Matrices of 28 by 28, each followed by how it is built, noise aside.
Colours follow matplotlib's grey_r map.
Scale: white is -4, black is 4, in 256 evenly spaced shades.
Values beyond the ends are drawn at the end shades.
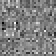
low rank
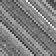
Toeplitz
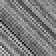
Toeplitz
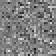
low rank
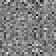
low rank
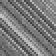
Toeplitz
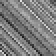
Toeplitz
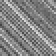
Toeplitz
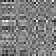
low rank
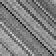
Toeplitz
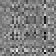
low rank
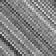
Toeplitz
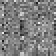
low rank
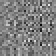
low rank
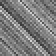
Toeplitz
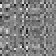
low rank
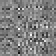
low rank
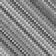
Toeplitz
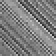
Toeplitz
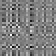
low rank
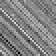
Toeplitz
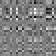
low rank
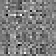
low rank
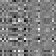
low rank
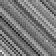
Toeplitz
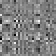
low rank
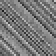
Toeplitz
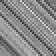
Toeplitz
